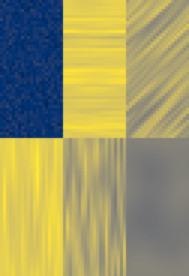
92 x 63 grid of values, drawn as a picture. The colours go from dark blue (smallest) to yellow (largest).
The table splits into 2 rows of 3 panels. Panel 1,1: very low, fine-grained, faint in contrast. Panel 1,2: very high, streaked across, faint in contrast. Panel 1,3: high, slanting up to the right. Panel 2,1: very high, streaked downward, faint in contrast. Panel 2,2: high, streaked downward. Panel 2,3: middling, smooth, faint in contrast.
